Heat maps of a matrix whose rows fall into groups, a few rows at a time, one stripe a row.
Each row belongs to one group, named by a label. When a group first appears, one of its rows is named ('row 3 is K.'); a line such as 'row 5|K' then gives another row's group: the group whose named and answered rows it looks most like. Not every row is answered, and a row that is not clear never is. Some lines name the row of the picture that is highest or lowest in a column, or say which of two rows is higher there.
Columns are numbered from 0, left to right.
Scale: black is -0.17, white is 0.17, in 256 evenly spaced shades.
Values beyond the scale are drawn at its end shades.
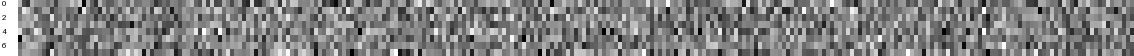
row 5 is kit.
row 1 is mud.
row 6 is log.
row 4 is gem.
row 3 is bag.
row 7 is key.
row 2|key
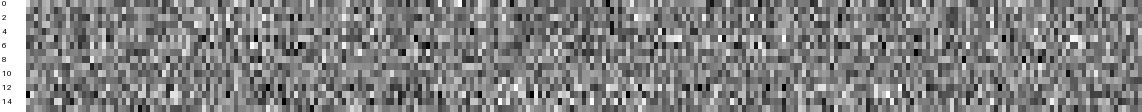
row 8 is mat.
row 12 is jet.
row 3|gem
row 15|bag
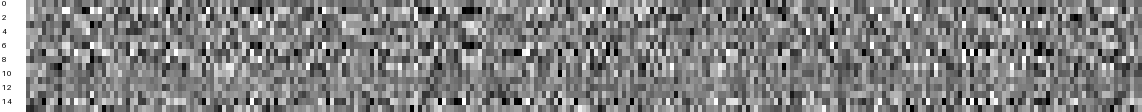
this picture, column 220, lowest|14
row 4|bag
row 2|bag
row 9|log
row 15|jet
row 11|mud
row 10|log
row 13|mud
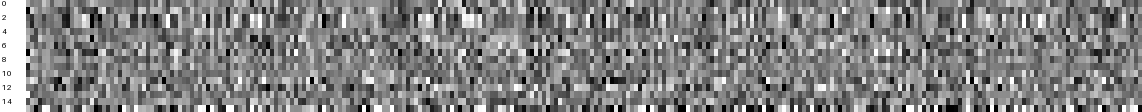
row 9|kit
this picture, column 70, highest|11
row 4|gem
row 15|gem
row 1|kit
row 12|jet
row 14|mud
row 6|jet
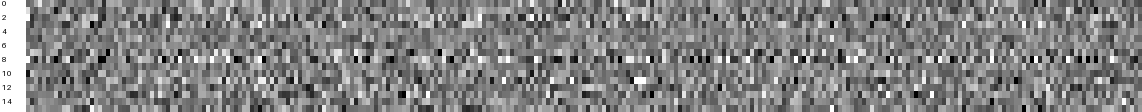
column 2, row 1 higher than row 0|No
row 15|mat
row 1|gem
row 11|mud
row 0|log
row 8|gem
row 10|kit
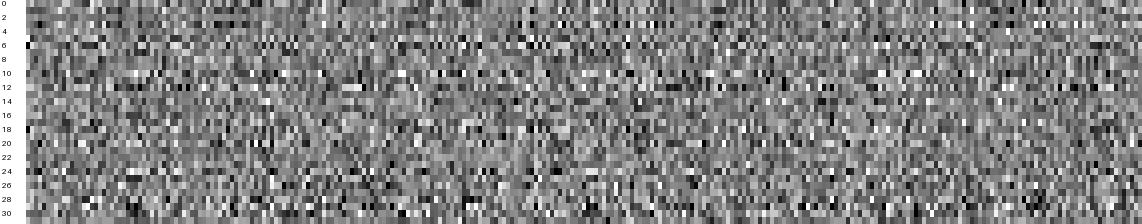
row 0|mat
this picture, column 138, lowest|14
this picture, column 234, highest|17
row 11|jet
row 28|mat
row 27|log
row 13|log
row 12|bag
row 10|key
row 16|bag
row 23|gem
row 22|jet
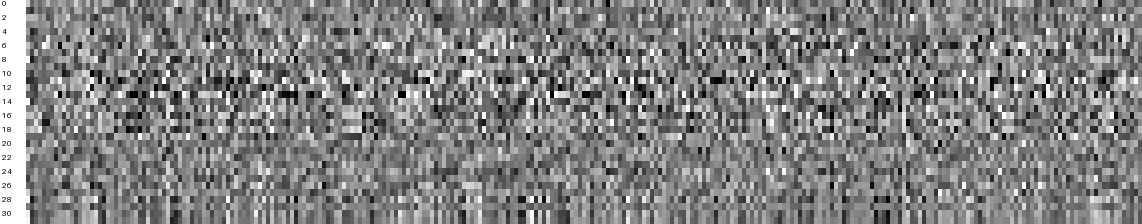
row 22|gem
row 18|bag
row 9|jet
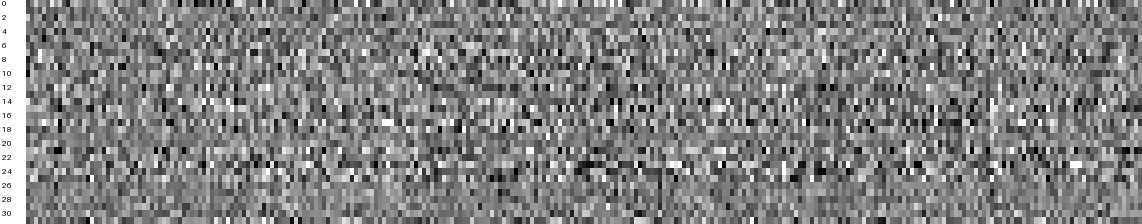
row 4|jet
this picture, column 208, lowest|21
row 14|gem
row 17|gem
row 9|gem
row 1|mud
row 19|mud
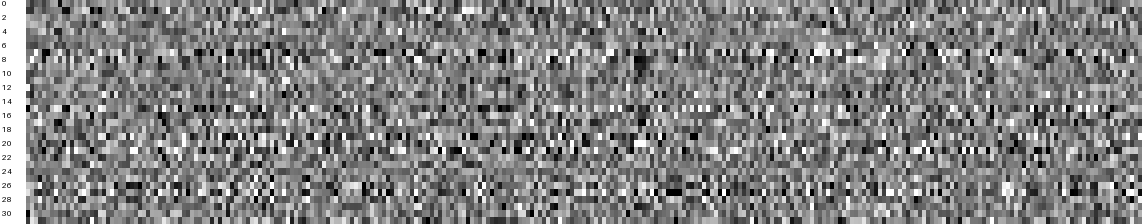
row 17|log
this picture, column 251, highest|15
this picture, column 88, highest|19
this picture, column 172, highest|21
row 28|bag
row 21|key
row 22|gem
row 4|log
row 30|kit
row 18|jet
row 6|jet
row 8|mud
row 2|key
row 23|mat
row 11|log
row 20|mud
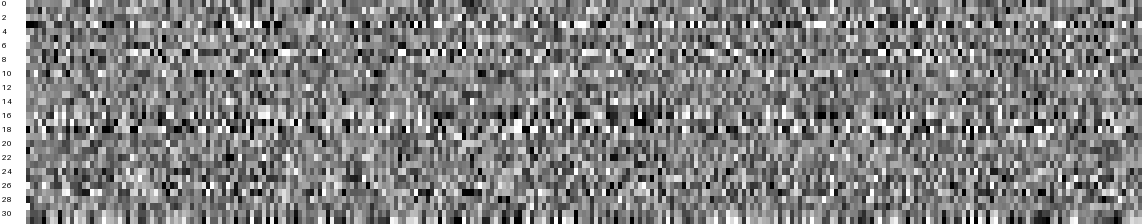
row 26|gem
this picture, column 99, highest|3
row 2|key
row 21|kit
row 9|mud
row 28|log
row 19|key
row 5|gem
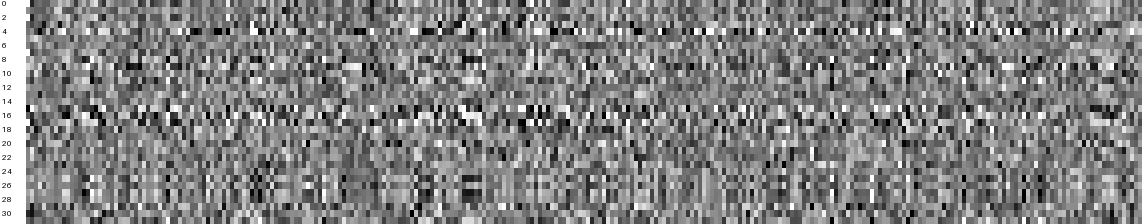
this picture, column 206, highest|4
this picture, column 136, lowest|4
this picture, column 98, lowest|29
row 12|bag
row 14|mat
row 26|bag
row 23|jet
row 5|bag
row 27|mat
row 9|bag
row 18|gem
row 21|mud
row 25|mat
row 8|mat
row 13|mud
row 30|jet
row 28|mat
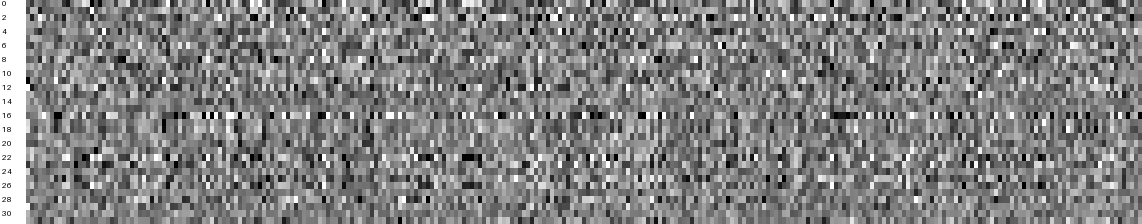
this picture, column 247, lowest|2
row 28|key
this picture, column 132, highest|2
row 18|gem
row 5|log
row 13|jet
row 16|log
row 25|jet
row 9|bag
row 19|log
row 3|bag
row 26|mat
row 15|bag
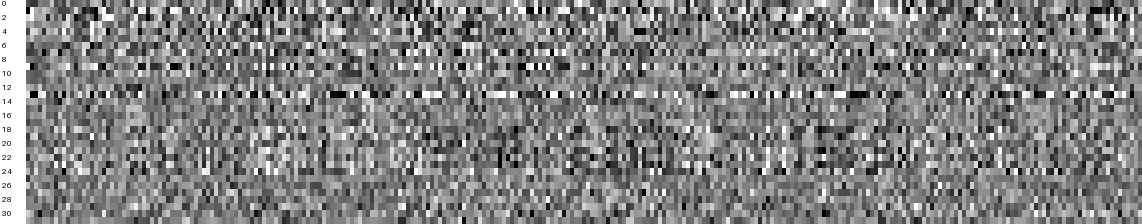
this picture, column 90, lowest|13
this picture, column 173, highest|2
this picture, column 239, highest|13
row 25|kit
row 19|mud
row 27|log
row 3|mat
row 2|jet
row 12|bag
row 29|key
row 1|kit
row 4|mud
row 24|bag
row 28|jet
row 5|mat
